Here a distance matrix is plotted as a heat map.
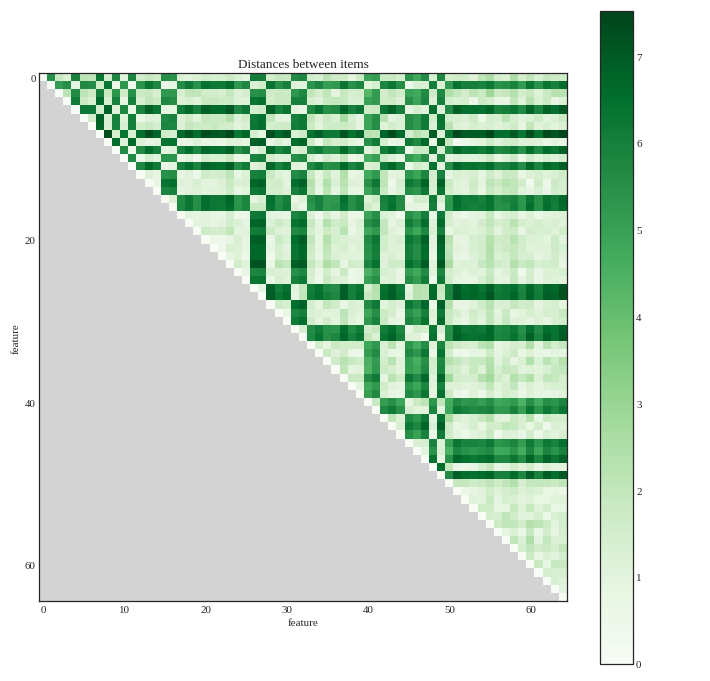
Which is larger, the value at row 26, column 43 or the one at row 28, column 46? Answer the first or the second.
the first
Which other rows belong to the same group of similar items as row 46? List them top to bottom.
1, 4, 7, 9, 11, 15, 16, 26, 27, 31, 32, 40, 41, 45, 47, 49
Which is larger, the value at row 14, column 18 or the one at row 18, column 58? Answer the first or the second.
the second
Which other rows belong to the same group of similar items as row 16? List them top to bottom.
1, 4, 7, 9, 11, 15, 26, 27, 31, 32, 40, 41, 45, 46, 47, 49
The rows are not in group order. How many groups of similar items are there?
2
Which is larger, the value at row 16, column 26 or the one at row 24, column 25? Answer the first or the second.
the first
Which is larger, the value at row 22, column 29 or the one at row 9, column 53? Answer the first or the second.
the second
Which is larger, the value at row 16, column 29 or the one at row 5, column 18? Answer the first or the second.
the first
